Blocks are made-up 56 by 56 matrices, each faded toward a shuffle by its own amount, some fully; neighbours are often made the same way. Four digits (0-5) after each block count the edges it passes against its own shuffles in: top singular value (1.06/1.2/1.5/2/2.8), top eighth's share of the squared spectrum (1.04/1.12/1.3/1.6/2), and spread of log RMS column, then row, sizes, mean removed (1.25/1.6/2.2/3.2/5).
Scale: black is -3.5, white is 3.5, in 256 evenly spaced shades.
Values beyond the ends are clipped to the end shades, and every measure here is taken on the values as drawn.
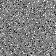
0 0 0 0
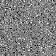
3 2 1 1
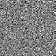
3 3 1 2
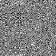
3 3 1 1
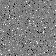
2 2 0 0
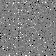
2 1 0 0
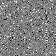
2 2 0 0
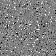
2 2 0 1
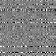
4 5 2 3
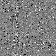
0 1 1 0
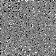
1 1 1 1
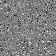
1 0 0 0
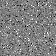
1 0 0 1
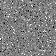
0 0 0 0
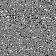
0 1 0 1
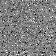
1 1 0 2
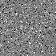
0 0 0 1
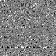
3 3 1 2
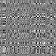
5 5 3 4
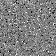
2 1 0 0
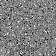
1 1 0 0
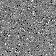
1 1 0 0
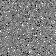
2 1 0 0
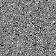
2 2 1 0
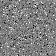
1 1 0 1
